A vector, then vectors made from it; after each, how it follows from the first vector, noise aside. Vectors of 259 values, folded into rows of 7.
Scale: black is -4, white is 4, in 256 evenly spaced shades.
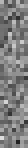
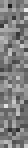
reversed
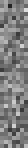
reversed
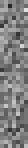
reversed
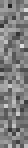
reversed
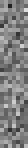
reversed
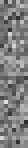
copied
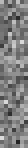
copied
